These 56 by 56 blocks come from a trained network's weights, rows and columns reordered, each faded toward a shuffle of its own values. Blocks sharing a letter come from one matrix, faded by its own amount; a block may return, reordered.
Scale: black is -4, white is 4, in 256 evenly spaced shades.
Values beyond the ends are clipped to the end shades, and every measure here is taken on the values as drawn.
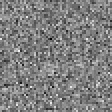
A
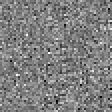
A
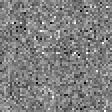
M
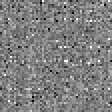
M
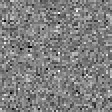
A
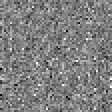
M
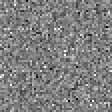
M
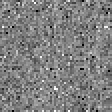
M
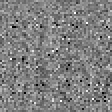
M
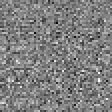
A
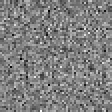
A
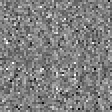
M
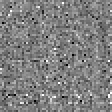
M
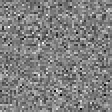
A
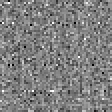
M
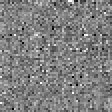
M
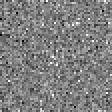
M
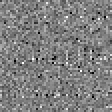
M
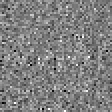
M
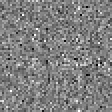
M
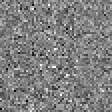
A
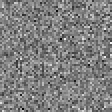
A
